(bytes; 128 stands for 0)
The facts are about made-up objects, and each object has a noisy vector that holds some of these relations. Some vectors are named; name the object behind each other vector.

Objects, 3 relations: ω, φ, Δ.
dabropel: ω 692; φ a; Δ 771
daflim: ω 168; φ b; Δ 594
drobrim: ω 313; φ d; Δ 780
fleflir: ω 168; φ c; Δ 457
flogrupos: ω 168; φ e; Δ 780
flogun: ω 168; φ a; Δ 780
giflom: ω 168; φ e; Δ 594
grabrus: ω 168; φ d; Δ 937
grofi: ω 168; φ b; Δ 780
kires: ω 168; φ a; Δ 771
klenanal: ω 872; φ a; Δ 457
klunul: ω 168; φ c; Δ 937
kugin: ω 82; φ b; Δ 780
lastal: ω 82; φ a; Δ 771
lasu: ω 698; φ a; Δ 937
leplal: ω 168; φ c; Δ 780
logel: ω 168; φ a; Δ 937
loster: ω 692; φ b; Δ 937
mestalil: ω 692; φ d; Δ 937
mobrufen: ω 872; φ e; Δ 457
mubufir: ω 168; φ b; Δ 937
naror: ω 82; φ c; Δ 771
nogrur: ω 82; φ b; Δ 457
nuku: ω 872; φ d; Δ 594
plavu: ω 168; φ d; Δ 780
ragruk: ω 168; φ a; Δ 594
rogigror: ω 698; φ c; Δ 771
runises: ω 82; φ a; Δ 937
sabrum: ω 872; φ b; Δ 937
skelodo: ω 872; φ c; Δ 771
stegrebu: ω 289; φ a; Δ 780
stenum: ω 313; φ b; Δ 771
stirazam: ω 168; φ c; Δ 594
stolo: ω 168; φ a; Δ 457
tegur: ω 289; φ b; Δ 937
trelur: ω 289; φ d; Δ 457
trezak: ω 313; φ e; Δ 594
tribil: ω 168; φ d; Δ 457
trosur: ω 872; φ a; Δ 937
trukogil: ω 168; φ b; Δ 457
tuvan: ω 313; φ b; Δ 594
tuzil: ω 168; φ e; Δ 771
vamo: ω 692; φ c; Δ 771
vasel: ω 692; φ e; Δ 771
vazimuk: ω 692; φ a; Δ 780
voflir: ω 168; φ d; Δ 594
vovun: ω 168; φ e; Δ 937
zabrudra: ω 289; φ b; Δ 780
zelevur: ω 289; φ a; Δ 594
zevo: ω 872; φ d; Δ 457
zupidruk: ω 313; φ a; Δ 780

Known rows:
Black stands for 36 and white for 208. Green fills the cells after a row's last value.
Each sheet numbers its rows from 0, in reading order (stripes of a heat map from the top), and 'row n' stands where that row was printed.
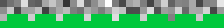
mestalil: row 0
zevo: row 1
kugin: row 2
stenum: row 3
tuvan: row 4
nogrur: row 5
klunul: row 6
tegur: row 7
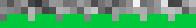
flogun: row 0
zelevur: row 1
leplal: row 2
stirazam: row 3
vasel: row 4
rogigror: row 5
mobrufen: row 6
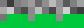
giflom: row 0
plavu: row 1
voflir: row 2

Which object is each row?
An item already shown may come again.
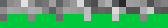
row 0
tuzil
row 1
leplal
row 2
tuzil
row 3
zupidruk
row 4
trezak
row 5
stirazam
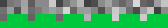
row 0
logel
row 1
kires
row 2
vovun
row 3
klenanal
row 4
zabrudra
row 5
zevo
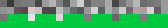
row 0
ragruk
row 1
tuvan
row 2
drobrim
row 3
klunul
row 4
vovun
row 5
fleflir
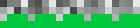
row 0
tegur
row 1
lastal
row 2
sabrum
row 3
naror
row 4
vamo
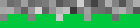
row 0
leplal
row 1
fleflir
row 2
trelur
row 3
vazimuk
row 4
flogrupos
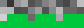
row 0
nuku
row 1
stolo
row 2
stegrebu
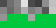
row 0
dabropel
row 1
runises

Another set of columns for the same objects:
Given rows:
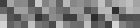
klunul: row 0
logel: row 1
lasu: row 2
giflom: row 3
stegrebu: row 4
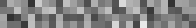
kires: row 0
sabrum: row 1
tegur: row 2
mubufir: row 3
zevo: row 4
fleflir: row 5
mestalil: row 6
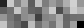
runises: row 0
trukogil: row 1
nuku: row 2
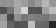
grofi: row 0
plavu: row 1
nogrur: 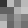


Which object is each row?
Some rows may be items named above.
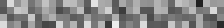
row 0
klenanal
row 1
tuvan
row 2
trelur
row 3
zevo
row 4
fleflir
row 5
leplal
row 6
trelur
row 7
lastal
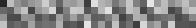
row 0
vovun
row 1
zabrudra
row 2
kugin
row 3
mobrufen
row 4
giflom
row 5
klenanal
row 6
flogrupos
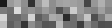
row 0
naror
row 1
stenum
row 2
ragruk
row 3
stenum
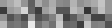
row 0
zabrudra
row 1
fleflir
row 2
stirazam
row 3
zelevur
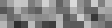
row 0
zupidruk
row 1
drobrim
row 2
trezak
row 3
stolo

